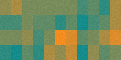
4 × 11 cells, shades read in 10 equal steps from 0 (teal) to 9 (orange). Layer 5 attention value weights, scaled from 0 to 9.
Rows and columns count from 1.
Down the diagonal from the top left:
5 2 5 1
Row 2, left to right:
2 2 4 3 3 1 3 0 2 3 6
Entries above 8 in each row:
0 0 1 0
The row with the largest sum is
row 3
